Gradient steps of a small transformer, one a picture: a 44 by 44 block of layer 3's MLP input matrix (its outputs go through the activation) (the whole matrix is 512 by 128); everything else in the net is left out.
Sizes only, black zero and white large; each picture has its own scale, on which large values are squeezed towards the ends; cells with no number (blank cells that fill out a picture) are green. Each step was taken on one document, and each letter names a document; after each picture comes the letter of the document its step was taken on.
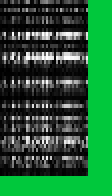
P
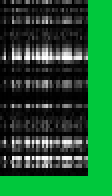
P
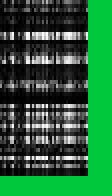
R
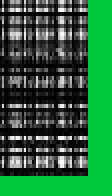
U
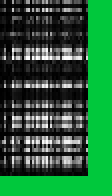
P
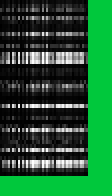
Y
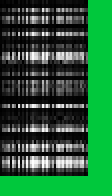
Y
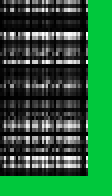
R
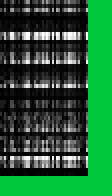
R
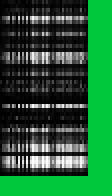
Y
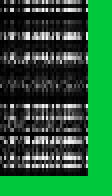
R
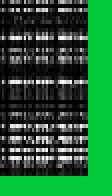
U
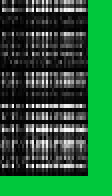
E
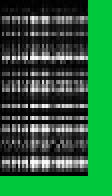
Y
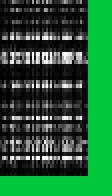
P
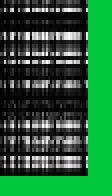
R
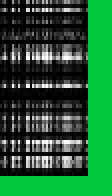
P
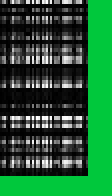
P
